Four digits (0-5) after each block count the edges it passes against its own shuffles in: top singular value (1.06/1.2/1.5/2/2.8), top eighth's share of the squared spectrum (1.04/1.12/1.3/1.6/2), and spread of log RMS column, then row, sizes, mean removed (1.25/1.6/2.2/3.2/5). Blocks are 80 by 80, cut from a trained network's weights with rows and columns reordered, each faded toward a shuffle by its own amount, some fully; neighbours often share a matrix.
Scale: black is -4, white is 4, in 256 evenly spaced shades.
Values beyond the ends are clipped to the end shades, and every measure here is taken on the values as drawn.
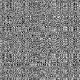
4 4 1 3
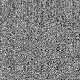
3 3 0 1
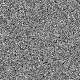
0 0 0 0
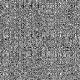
4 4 1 2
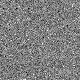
1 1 0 0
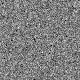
1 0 0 0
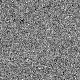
0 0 0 0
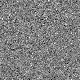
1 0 0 0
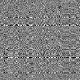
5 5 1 3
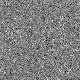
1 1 0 0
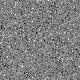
0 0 0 0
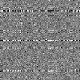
5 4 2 3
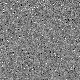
0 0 0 0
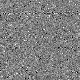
3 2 0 1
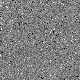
2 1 0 0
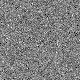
0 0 0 0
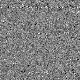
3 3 0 2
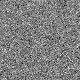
1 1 0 0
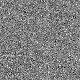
1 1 0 0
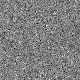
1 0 0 0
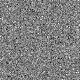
3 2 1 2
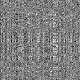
4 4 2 3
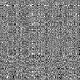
4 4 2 3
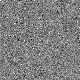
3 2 0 0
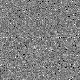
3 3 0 1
